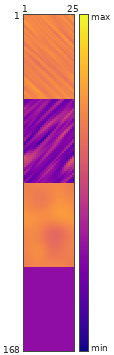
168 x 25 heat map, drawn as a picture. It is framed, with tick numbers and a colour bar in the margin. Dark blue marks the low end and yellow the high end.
The table splits into 4 rows of 1 panel. Panel 1,1: high, slanting down to the right, faint in contrast. Panel 2,1: low, slanting up to the right. Panel 3,1: high, smooth, faint in contrast. Panel 4,1: low, flat.
